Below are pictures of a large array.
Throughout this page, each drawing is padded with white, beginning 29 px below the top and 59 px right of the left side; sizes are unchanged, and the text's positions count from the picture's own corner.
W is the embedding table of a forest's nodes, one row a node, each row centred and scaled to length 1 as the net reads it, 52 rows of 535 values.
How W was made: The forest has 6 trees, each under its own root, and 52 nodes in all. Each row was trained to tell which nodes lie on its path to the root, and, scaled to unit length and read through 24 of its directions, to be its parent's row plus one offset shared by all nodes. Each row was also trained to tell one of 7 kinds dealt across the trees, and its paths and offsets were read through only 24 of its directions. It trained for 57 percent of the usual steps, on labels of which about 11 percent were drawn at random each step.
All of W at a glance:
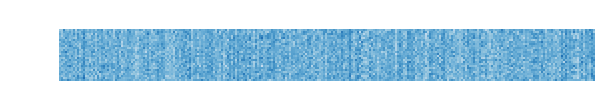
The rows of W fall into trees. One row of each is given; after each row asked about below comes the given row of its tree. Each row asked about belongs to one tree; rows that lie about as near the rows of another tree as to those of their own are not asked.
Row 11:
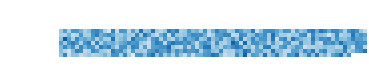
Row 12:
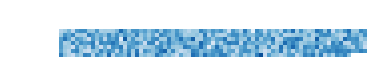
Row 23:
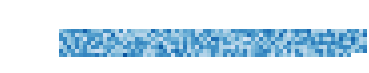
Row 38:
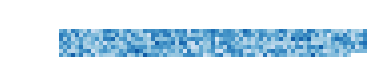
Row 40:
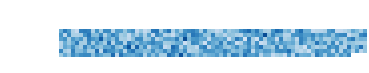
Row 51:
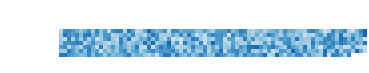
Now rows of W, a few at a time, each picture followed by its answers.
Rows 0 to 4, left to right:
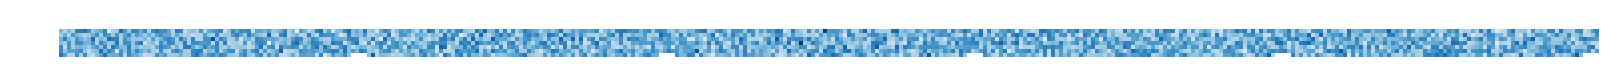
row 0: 23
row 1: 11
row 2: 38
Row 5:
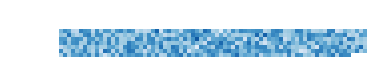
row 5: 40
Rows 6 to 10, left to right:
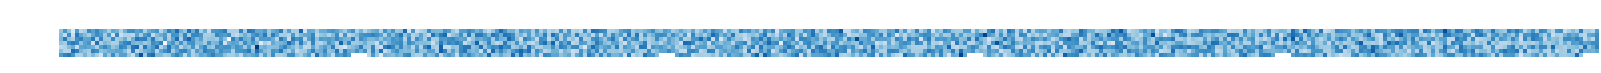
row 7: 12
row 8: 40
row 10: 38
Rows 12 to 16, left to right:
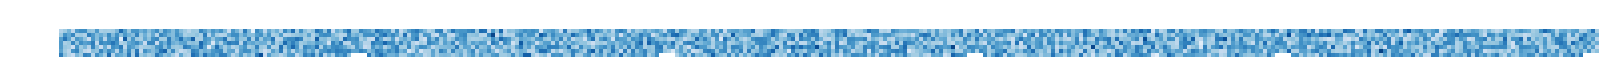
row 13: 38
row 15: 38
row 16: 11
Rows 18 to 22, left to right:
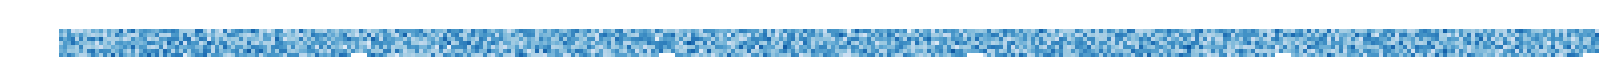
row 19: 38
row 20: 40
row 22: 12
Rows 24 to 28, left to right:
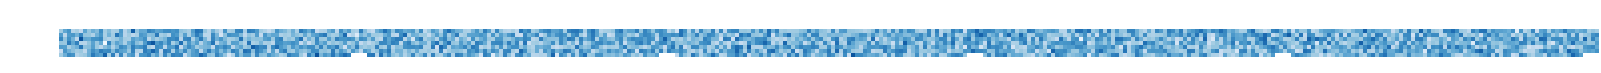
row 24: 40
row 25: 23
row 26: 51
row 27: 38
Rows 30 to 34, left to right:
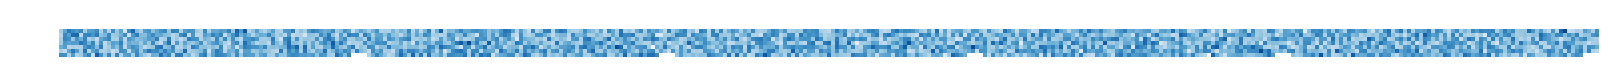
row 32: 40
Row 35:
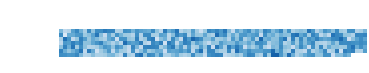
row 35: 38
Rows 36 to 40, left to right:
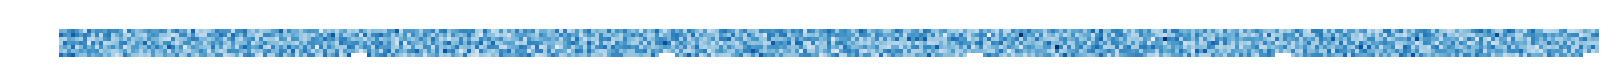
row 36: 38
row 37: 38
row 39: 40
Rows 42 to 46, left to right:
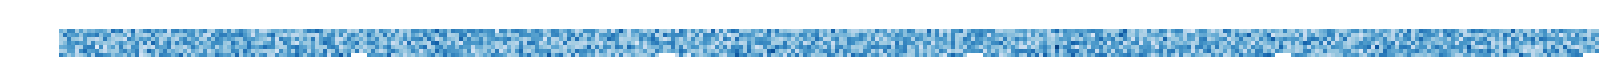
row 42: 11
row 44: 51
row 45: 40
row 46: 40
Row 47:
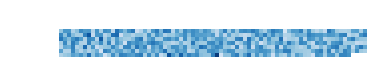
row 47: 40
